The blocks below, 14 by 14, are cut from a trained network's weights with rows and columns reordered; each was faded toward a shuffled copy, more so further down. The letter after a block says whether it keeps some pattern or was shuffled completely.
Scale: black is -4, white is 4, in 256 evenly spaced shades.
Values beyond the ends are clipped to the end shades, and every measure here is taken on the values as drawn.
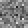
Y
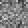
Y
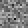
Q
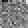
Y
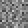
Y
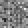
Y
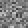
Y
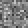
Y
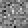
Q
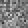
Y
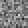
Q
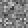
Y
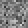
Y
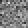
Q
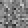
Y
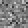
Q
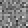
Y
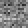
Y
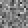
Q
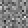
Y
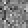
Y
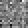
Y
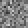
Y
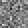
Y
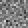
Y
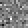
Q
